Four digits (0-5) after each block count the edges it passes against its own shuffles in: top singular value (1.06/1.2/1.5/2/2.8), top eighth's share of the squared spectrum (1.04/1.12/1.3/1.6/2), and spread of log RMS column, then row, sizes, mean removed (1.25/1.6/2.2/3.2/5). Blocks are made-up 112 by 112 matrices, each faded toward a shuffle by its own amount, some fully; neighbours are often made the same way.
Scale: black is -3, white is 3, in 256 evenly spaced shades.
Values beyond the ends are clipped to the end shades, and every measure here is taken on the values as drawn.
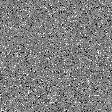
0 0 0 2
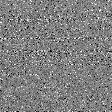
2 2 0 3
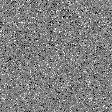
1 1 0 2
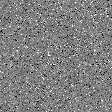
0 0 0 0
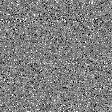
1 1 0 2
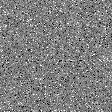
0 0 0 1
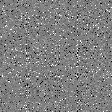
4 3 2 1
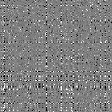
5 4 3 3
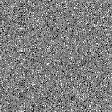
4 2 1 1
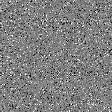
3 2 1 1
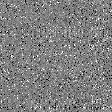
4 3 2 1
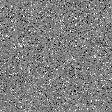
2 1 0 0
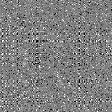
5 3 3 2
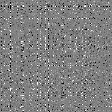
4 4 3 3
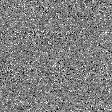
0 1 0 2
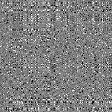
5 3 2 3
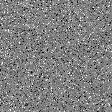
2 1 0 0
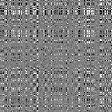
5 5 4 4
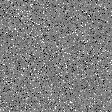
0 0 0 0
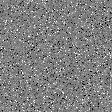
0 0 0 0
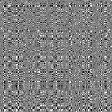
5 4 4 4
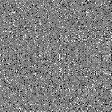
4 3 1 2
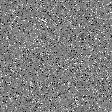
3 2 0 0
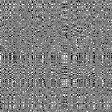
5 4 4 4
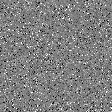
3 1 0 0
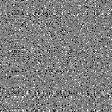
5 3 2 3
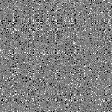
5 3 2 2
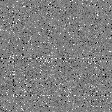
2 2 1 2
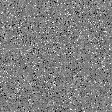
0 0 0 1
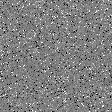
0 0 0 0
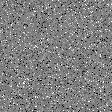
0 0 0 0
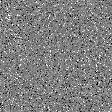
3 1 0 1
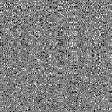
5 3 2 3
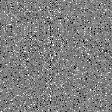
4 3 2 1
